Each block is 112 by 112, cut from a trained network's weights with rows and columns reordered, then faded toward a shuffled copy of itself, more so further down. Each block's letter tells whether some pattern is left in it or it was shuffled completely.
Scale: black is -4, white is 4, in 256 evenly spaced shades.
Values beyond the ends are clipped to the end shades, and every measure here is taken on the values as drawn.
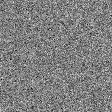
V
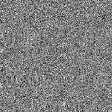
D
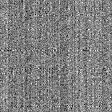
D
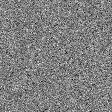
V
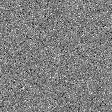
V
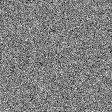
V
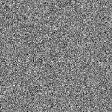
D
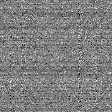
D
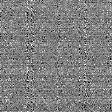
D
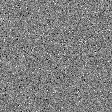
V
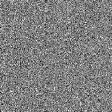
D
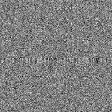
D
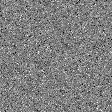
V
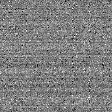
D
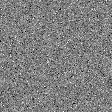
V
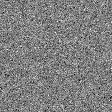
V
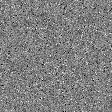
V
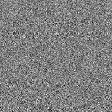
D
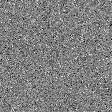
V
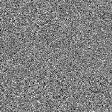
D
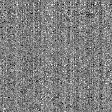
D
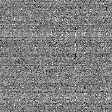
D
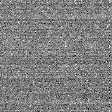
D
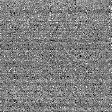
D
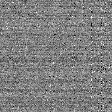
D
